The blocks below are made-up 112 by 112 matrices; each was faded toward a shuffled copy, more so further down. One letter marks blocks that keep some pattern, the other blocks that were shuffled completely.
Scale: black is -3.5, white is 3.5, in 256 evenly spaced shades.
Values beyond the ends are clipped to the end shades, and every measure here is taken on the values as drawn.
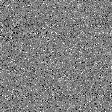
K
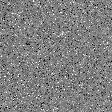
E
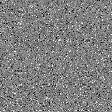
K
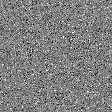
E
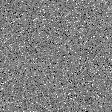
E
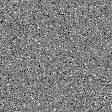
E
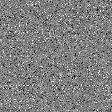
K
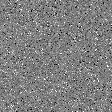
E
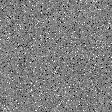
E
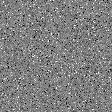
E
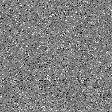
K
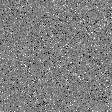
E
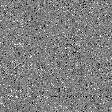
K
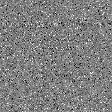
K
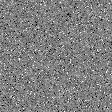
E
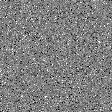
K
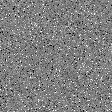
E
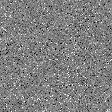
K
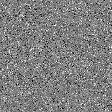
K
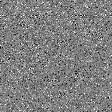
K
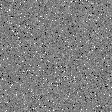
E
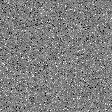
E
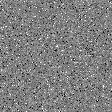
E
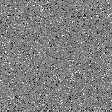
K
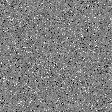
E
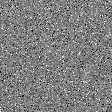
E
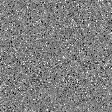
K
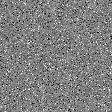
E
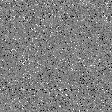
K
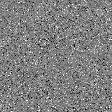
K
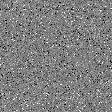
K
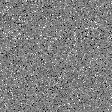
K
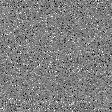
K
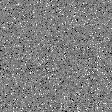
K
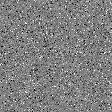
K
